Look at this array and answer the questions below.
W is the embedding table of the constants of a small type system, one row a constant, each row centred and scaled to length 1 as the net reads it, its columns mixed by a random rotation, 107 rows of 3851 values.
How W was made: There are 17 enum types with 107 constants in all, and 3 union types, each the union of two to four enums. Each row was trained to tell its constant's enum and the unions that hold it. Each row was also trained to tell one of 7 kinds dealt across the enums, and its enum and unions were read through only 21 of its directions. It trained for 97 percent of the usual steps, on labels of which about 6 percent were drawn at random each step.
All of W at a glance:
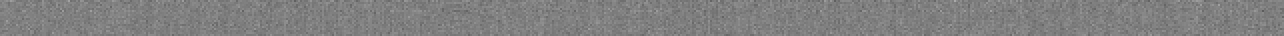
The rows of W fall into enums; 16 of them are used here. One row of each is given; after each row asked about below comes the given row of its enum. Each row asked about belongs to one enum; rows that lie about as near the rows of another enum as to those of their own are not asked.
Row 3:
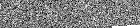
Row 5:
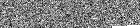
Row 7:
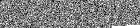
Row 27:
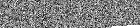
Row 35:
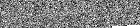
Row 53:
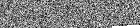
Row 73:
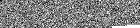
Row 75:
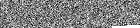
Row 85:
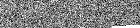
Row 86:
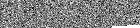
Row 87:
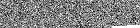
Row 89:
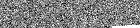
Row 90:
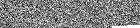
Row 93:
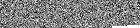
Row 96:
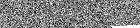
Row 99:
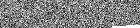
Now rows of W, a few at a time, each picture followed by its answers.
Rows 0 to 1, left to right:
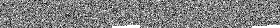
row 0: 5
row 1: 86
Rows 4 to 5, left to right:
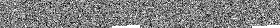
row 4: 89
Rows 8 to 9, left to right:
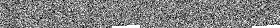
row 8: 90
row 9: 93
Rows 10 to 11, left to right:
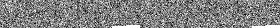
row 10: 85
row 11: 75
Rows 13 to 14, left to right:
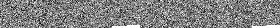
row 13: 3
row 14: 75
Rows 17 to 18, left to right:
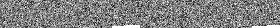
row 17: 7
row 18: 53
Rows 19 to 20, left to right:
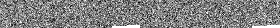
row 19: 93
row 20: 87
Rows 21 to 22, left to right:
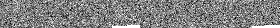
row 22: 89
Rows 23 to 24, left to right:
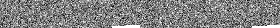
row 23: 75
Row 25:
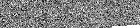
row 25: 3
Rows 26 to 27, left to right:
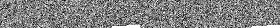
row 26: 86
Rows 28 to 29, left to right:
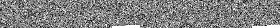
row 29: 85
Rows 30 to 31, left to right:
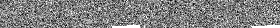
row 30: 35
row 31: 96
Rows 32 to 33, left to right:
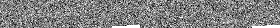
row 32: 35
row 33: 75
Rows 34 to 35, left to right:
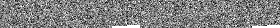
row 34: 35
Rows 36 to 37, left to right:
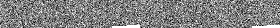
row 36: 3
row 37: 89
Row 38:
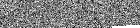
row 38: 85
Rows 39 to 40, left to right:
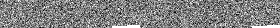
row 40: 96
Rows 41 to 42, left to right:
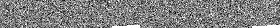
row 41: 53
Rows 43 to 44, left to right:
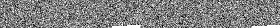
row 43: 93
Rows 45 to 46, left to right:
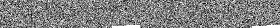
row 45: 99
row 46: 89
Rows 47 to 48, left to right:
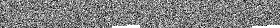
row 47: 7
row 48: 53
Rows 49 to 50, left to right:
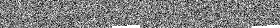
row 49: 35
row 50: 85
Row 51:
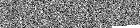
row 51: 96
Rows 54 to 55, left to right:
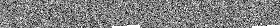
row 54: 96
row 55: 90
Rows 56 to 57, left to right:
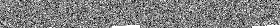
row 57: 5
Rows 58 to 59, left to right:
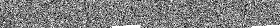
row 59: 27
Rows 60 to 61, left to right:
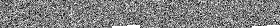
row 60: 53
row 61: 86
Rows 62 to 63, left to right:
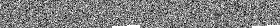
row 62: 3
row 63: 7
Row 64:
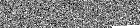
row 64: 87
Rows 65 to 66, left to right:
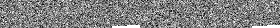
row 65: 35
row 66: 53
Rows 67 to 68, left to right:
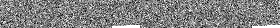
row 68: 99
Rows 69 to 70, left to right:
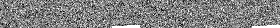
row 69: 53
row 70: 3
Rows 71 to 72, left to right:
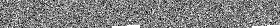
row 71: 86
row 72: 87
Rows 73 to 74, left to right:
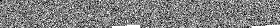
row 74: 89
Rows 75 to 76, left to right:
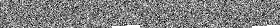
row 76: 85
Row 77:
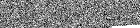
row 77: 89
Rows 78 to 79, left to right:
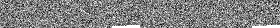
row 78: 90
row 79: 93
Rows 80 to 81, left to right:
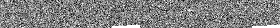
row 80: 93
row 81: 3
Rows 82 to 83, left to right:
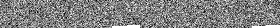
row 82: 53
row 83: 75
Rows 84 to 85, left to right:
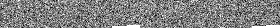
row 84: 86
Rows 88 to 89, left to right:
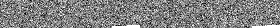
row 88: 86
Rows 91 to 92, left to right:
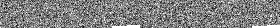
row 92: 3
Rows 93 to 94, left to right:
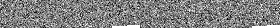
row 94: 89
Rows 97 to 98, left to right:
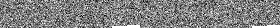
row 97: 96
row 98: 35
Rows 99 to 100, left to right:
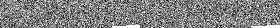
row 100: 75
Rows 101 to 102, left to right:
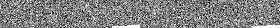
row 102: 87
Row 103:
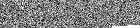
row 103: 7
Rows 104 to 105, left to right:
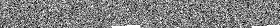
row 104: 75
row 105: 96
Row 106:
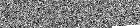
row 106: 87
